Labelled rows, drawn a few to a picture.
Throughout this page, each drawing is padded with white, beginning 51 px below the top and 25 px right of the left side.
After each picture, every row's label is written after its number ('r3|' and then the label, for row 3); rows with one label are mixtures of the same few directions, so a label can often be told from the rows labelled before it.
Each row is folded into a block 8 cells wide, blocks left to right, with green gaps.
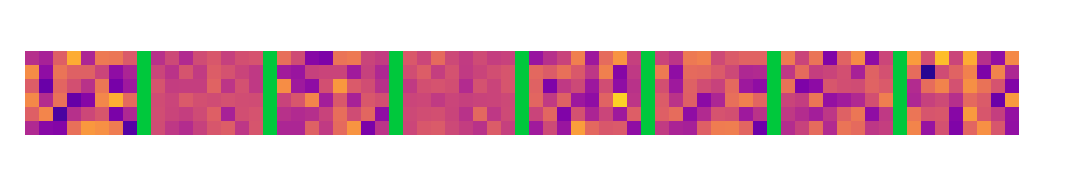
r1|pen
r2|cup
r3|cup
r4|cup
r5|pen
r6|pen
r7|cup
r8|pen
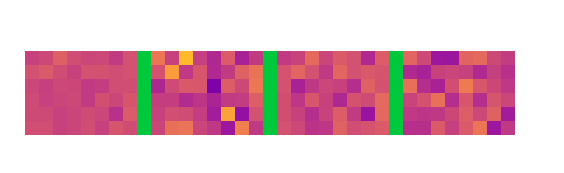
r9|cup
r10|cup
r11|cup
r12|cup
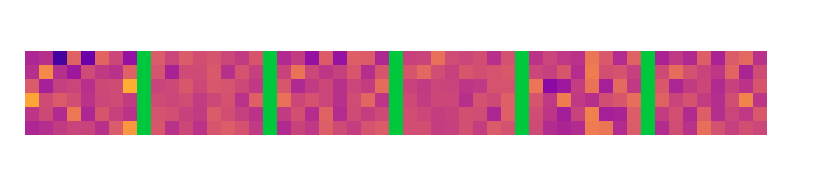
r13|pen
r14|pen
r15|pen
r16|cup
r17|cup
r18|pen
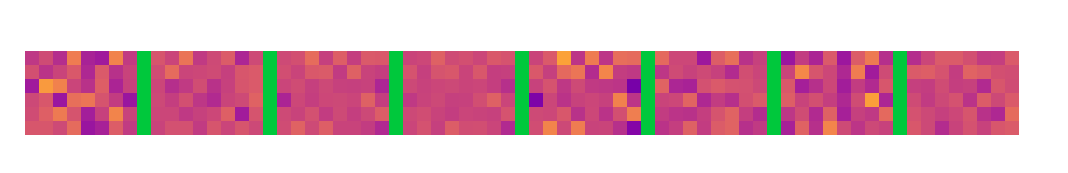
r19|cup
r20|cup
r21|pen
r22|pen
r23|pen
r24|cup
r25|pen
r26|cup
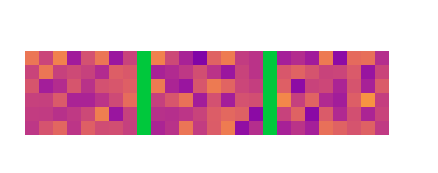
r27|cup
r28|cup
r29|pen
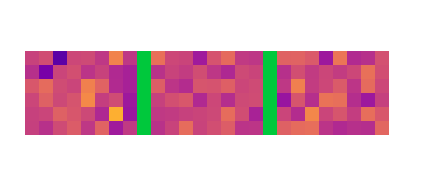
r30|cup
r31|cup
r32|pen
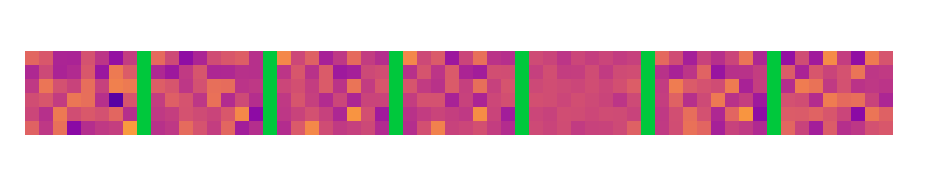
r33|pen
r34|cup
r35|cup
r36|cup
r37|pen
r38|cup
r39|cup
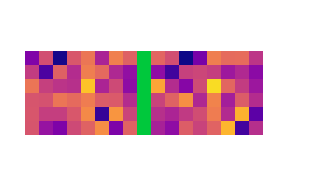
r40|cup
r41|cup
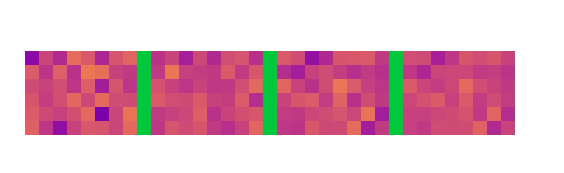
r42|cup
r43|pen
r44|cup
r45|cup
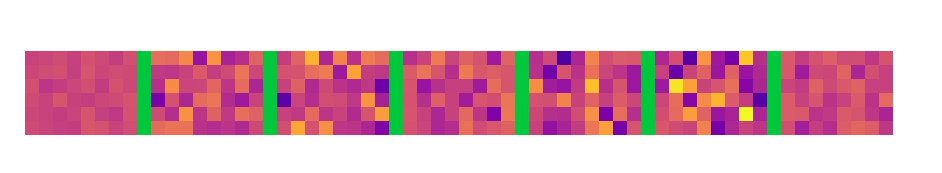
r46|cup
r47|pen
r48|pen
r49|cup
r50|cup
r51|cup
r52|pen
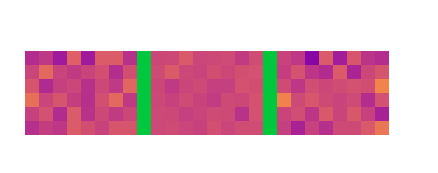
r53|pen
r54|cup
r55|pen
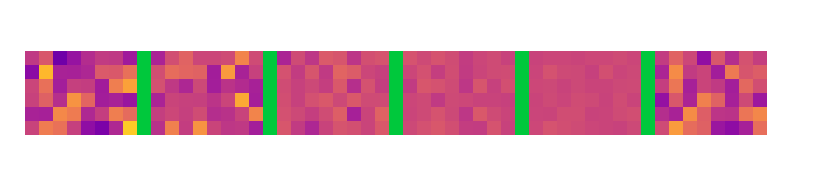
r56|pen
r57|pen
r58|cup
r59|cup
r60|pen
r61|pen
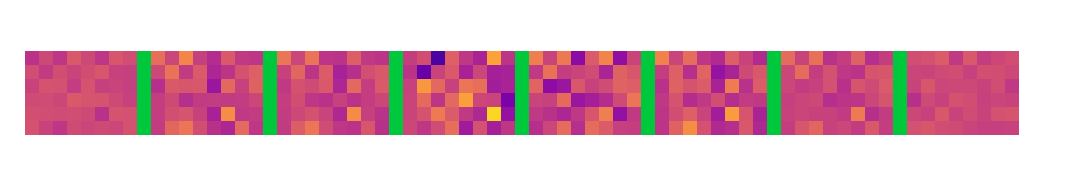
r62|cup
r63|cup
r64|cup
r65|cup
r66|cup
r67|cup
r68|cup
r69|pen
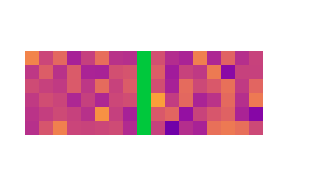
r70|cup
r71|pen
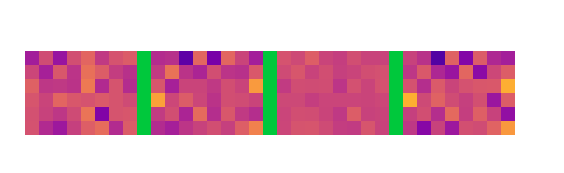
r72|cup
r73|pen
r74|cup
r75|pen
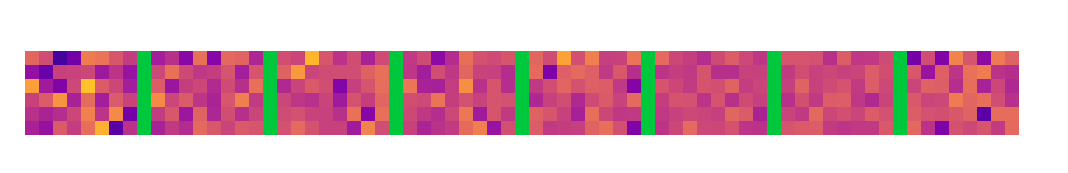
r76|cup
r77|pen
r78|cup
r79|cup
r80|pen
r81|cup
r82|pen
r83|cup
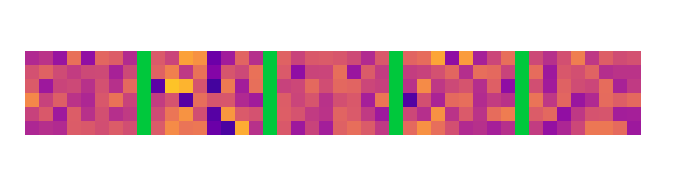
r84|pen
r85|cup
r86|pen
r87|pen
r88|pen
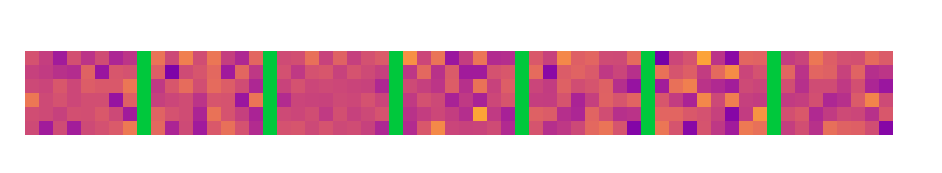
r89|pen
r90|pen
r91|pen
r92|cup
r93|pen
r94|cup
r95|pen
